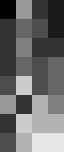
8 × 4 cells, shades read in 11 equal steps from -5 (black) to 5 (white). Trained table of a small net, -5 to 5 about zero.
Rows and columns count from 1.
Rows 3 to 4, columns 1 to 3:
-3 0 -3 / -3 -1 -2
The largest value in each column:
1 3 4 4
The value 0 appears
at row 3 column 2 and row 6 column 4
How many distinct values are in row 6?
4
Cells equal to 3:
2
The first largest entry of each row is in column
2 2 2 2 2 3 2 3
